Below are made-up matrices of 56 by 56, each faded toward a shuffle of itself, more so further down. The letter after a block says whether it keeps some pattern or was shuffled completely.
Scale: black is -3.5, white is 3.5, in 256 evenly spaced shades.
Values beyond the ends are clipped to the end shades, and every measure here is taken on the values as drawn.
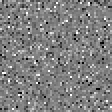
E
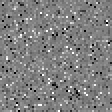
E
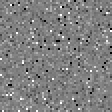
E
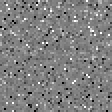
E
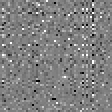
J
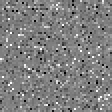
E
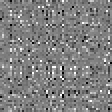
J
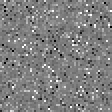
E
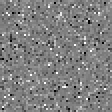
E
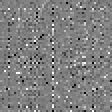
J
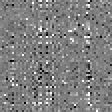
J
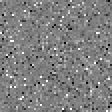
E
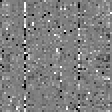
J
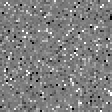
E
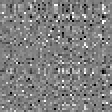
J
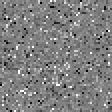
E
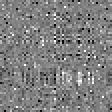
J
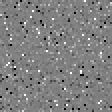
E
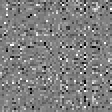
J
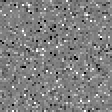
E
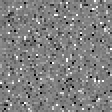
E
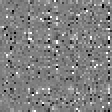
J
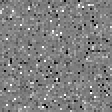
E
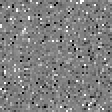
E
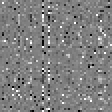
J
